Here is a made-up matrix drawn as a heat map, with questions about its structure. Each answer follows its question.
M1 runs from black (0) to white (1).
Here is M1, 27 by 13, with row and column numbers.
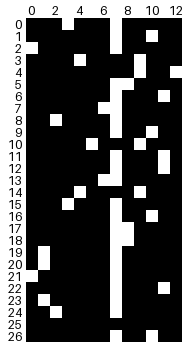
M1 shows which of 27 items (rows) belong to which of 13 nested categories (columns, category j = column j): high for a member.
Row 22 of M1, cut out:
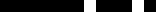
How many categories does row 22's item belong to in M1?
2
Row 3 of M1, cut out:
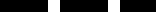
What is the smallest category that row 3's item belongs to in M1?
4
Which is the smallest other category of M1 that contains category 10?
7
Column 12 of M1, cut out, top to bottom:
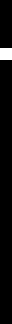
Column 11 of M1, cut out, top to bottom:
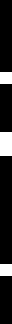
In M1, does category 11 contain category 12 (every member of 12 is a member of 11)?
no
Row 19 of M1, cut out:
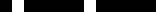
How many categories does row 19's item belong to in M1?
2
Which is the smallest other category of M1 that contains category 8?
7
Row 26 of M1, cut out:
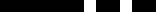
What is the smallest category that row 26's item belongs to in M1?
10
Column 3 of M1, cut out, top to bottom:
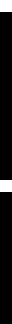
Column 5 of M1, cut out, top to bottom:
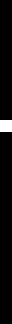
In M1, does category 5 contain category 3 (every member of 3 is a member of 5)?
no
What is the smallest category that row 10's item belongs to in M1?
5
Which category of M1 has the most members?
7
